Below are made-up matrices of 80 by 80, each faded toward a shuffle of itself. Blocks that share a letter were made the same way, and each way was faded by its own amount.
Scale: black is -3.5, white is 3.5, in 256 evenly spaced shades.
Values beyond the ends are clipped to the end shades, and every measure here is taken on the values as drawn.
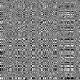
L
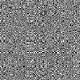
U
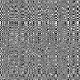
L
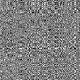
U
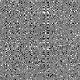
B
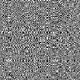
U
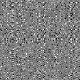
B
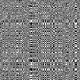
L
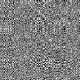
U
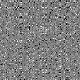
B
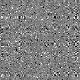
B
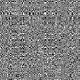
U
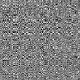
U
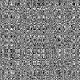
U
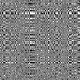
L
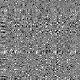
B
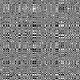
L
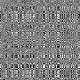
L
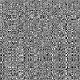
U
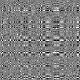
L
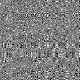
B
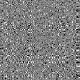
B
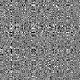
U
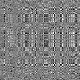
L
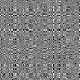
L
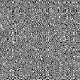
B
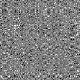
B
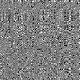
B
